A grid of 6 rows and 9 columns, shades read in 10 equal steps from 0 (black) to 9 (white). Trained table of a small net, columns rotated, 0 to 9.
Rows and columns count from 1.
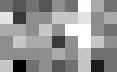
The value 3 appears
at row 1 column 2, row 1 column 4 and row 6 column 5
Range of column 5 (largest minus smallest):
5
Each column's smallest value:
4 0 4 3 2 4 7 1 4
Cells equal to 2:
2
